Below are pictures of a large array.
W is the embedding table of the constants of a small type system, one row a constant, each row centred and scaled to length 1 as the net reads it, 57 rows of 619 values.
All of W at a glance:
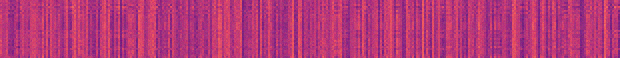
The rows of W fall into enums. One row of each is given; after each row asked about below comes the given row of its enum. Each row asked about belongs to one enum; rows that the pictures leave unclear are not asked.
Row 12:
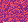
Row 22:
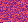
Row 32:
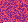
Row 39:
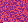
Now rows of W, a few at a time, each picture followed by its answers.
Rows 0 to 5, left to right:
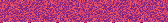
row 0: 12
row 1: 32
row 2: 39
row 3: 12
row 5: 39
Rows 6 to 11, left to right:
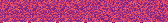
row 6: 12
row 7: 12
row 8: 12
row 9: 39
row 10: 22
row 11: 32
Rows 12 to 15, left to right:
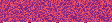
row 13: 39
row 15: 32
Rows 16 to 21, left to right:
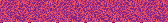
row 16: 32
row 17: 22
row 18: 32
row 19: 39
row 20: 39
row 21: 32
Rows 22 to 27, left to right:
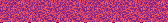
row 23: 39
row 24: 39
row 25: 22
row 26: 39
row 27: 22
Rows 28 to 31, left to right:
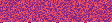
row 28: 22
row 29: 39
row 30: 32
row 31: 12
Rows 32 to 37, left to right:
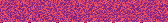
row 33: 39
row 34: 32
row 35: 12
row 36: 12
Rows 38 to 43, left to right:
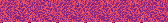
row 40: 32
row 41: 32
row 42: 32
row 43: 39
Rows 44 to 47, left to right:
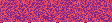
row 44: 32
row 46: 22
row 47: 39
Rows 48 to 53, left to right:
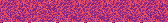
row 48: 32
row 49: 12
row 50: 32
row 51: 32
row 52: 32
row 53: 32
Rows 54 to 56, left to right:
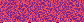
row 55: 39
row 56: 39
